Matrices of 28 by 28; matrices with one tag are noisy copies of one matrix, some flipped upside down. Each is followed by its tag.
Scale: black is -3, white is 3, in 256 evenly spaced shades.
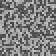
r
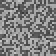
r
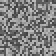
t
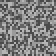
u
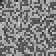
r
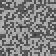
r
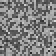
t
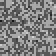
t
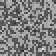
t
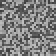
r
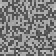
u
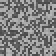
t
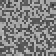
r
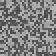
t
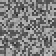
t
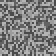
u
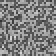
u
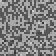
u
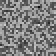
r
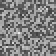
r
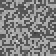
r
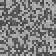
t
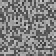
u
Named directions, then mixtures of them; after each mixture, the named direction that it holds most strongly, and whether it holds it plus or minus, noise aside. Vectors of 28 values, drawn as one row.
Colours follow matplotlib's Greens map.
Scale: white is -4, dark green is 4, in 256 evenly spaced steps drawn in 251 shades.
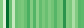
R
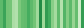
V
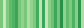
V, minus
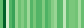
R, minus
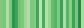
V, minus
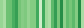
V, minus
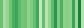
V, minus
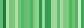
V, plus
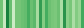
R, plus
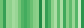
V, plus
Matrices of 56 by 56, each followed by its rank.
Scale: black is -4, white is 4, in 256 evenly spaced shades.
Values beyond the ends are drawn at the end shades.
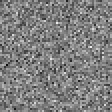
full rank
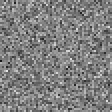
full rank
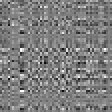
three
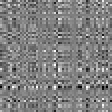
three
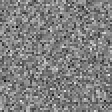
full rank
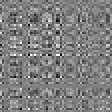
three
